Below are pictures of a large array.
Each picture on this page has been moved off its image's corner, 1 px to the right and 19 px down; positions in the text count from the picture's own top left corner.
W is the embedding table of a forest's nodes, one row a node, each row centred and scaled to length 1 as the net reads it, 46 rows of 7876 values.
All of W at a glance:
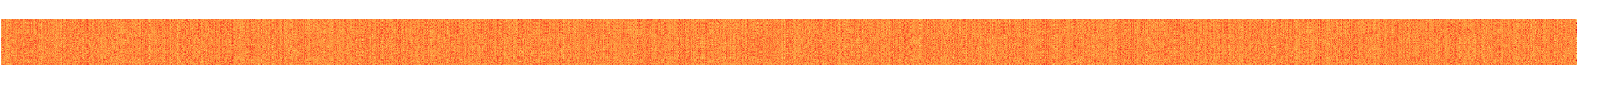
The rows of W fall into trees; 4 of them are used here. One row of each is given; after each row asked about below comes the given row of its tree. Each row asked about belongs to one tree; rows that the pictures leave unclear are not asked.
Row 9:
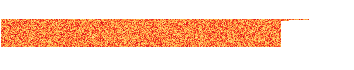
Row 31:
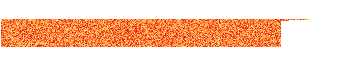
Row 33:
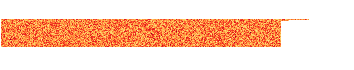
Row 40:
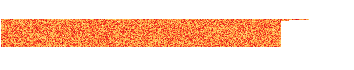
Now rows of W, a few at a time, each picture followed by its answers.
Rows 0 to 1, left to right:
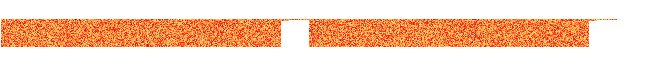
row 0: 9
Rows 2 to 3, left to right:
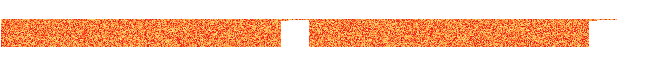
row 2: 9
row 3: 40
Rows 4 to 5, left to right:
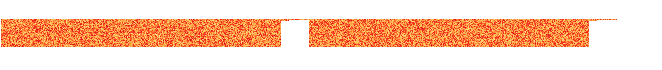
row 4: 40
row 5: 9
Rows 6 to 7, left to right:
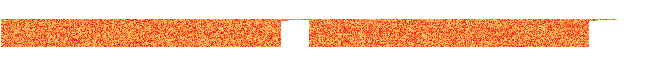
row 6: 9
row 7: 40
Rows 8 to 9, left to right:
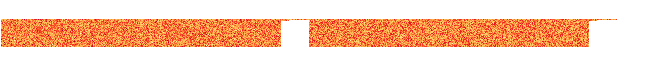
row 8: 40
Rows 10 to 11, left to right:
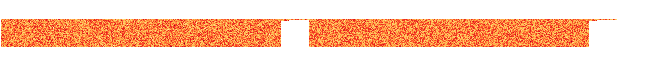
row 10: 40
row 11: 40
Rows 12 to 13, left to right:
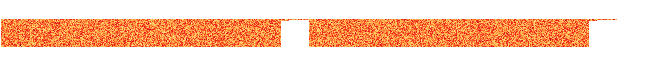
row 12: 33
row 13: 40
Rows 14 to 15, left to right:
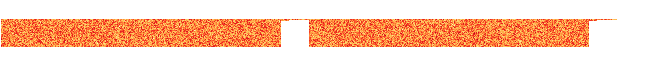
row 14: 40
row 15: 31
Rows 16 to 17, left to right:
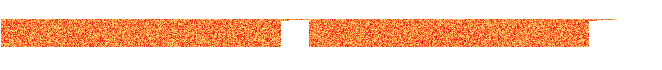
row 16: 9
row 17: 31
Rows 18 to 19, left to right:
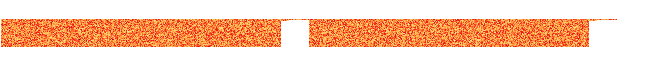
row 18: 9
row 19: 9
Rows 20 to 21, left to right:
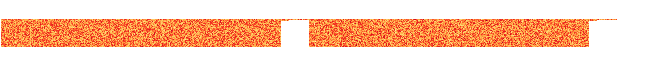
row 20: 33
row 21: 33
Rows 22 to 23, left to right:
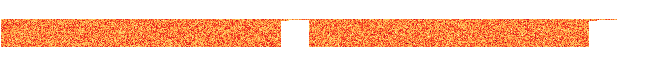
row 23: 33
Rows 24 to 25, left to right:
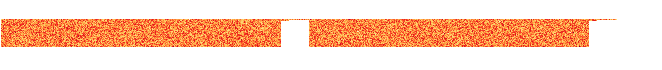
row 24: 9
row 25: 40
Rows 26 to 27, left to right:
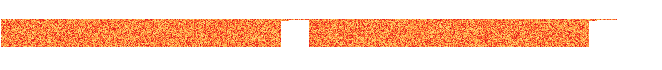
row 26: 9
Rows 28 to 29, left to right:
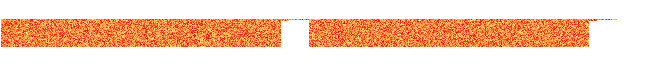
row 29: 31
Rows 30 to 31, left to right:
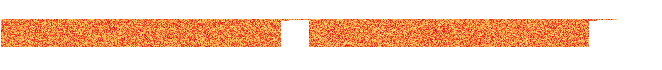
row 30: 9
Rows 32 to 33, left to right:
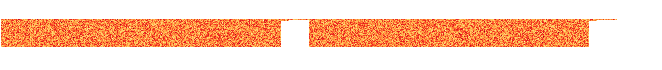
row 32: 33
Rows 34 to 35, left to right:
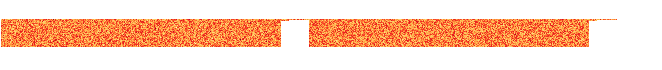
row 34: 31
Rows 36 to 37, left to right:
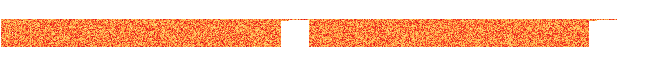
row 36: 33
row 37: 9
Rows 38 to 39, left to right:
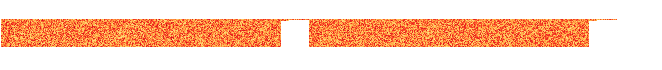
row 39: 9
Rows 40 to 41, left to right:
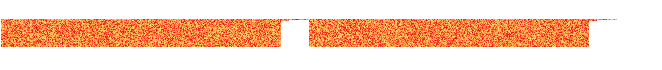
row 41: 40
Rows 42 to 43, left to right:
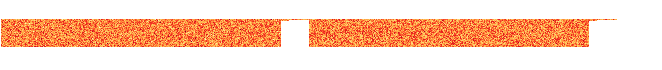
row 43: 40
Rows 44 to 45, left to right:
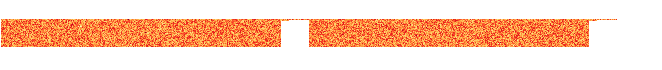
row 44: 9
